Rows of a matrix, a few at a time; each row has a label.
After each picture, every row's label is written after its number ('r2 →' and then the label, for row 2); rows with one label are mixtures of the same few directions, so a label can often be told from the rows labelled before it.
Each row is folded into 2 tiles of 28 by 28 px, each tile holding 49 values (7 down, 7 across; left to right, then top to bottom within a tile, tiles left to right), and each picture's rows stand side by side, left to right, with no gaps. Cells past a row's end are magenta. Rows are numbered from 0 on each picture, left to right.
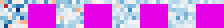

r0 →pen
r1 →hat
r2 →pen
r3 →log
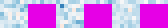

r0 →log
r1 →pen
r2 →pen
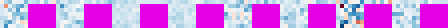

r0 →pen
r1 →pen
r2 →hat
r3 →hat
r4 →log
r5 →hat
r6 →pen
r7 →log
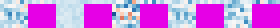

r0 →log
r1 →hat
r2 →log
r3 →log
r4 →pen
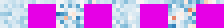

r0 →log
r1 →log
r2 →hat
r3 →hat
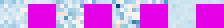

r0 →hat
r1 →log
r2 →pen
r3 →pen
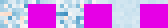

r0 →log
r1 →log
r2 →log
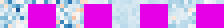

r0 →pen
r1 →hat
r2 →hat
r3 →hat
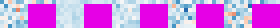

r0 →pen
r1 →hat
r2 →pen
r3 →pen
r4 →log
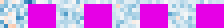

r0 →hat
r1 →log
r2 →pen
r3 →log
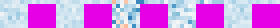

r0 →log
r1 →pen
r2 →hat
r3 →pen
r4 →pen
